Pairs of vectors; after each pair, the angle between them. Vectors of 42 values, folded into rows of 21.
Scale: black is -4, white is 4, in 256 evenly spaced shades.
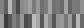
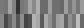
nearly parallel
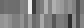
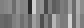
nearly opposite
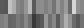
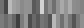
partly aligned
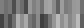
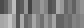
partly opposed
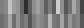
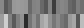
orthogonal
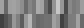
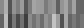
orthogonal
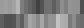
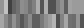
orthogonal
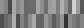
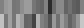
partly opposed
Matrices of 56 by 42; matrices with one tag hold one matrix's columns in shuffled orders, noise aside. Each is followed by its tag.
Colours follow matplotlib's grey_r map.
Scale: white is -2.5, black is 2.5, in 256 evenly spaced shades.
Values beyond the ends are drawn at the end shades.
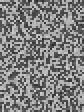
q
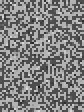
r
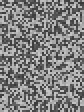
q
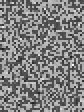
r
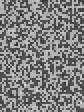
r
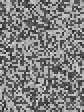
r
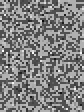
r
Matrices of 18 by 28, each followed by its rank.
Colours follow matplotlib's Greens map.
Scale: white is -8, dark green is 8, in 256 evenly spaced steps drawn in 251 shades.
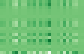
one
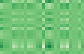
one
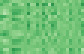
three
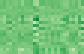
three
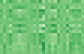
two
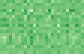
three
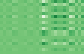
one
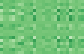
two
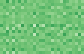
three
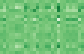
two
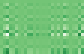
one
